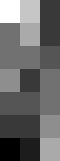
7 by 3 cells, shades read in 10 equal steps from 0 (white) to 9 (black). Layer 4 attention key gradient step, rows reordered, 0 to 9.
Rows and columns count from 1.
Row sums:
9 15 16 16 17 18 20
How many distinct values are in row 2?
3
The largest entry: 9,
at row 7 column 1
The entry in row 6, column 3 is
4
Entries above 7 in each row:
0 0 0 0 0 0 2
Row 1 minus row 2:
-5 -1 0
